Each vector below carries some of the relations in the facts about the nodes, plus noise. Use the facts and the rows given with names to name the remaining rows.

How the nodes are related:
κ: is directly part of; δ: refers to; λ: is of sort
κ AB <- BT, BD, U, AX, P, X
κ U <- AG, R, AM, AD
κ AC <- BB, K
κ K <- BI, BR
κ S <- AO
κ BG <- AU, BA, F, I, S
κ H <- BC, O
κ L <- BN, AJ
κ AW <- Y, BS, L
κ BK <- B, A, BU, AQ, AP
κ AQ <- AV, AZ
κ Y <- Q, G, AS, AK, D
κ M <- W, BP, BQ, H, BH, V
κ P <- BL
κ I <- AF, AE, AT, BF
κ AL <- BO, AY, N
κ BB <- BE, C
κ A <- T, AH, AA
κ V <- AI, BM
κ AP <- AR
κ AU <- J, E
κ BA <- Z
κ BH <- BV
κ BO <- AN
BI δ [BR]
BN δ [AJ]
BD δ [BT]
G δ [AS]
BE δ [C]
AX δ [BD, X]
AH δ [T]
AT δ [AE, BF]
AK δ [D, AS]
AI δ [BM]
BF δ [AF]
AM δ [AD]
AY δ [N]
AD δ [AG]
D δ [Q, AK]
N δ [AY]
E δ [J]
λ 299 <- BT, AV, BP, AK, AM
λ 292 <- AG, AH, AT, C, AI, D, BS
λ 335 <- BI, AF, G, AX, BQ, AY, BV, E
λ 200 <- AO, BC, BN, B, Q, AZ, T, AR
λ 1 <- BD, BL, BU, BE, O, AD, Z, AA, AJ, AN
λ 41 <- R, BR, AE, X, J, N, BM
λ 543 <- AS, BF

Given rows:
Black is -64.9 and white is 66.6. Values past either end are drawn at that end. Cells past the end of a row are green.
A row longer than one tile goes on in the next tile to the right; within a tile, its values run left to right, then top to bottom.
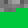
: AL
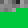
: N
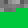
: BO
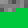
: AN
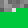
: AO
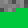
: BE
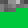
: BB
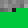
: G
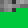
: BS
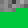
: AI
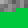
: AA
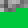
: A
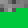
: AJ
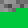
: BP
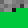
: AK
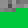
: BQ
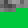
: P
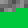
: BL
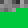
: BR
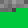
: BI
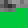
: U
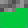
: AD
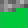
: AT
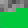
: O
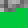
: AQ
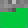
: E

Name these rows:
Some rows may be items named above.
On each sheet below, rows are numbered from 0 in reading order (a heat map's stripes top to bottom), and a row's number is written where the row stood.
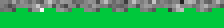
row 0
AX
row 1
BF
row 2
BP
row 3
AH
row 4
AG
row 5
AF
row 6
AS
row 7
AT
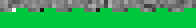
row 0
BC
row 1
G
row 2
AY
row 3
Y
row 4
AY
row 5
AM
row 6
BL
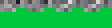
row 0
AE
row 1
BR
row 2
I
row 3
BG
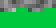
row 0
BN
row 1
AD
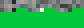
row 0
D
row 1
BC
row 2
AM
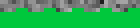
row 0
AN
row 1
Z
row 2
Q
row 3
R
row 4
AV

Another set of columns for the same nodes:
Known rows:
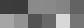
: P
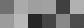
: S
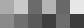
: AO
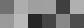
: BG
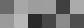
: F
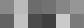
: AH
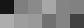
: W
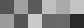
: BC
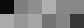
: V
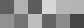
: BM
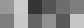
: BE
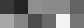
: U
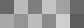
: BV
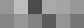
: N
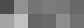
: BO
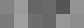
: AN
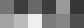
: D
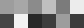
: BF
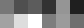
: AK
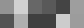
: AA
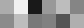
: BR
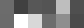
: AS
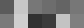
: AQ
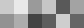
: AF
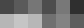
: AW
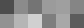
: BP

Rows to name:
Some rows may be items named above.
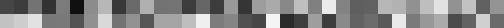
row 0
Y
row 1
C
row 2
D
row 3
BF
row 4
R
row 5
E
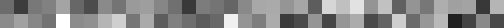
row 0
AM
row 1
BP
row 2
AD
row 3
AT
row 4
E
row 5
AU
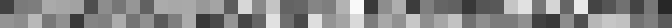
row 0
AI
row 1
O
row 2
AT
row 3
AV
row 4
BI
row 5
AJ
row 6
AE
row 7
L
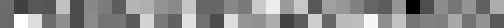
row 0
AS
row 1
X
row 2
AV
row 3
AF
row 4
G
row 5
O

